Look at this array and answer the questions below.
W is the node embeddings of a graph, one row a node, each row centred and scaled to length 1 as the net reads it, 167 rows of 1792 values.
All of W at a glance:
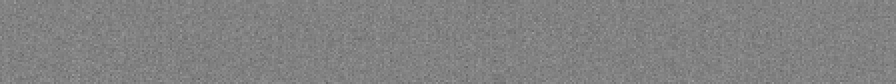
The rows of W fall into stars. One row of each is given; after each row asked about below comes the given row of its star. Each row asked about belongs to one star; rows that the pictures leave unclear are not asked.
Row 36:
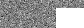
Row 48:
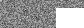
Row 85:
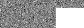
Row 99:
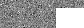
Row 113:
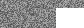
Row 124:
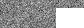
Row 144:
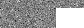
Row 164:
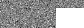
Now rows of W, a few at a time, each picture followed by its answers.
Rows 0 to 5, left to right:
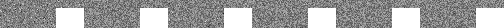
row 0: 85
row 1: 164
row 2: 124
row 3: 36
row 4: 124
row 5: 113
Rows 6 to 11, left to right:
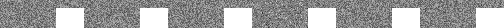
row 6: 164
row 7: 48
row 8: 85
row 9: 36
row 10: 164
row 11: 144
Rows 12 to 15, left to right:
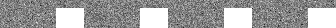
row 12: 48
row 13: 36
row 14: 113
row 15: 144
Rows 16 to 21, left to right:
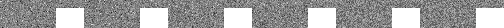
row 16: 164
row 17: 164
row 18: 36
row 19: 124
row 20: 48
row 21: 124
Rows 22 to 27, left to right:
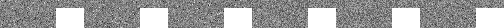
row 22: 164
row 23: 144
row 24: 48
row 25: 164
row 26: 99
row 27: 124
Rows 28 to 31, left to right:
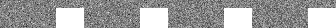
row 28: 144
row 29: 113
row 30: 36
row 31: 85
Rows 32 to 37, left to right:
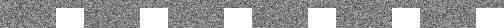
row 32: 36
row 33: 113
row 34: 48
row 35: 36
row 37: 99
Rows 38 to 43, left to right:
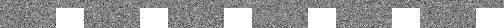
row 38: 85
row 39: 113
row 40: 124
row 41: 144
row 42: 48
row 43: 36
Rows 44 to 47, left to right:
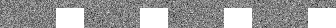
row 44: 124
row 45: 113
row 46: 113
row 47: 48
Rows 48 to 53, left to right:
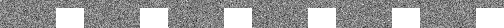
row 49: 164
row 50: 144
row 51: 124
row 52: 113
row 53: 164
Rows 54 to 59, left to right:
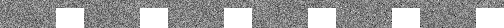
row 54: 99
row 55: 85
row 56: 144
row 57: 48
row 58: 48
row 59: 113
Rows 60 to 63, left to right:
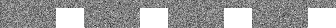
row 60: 124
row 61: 144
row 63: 124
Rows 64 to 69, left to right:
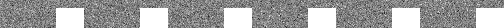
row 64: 36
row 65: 124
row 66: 36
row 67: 144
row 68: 36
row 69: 99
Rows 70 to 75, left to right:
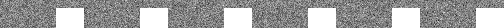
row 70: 144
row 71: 124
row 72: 85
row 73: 99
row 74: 124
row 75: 113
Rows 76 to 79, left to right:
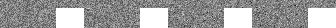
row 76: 113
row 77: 36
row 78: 113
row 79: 113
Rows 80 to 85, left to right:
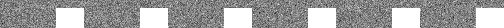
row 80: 85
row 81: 48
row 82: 85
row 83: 113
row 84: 99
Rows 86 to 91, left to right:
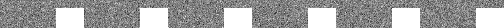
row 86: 124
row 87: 124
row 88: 144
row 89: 113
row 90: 36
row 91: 164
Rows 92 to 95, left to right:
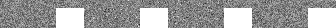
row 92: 99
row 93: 85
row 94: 124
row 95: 113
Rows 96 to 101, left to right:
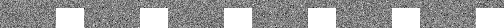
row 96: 99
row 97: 144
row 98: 164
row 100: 124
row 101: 48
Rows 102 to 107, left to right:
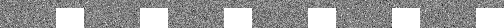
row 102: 85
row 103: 144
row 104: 48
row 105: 99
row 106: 164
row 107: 99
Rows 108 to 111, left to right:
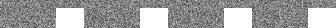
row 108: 48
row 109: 36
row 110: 85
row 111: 124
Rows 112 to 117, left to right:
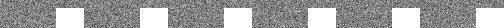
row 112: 48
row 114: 124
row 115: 164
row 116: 164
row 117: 85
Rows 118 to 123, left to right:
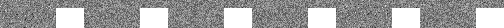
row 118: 99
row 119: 85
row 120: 48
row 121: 99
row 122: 99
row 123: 36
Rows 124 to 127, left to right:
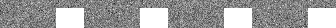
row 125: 85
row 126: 99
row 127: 164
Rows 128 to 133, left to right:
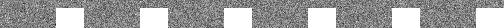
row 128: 85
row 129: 48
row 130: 164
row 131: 164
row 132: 36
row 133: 144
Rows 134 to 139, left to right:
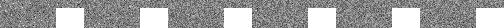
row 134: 99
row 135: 36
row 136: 36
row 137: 124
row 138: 144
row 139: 164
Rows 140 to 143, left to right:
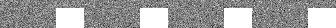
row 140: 85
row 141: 36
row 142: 36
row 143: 85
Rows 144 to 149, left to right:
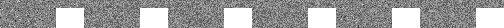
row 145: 124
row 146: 85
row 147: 99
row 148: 113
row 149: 144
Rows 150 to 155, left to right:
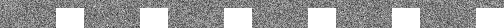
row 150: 99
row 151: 99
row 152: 48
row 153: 48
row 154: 124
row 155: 85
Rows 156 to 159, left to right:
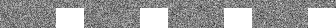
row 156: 99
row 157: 113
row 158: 36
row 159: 36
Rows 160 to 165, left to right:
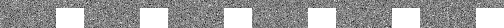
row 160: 99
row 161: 48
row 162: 48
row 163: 144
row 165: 124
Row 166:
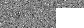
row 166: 99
